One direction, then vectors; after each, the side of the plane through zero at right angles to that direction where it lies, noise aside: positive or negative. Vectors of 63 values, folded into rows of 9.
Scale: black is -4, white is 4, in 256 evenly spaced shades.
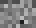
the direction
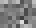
negative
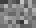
positive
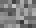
positive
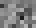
negative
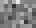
negative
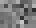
negative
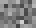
negative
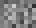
positive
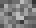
positive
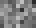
positive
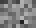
positive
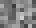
positive
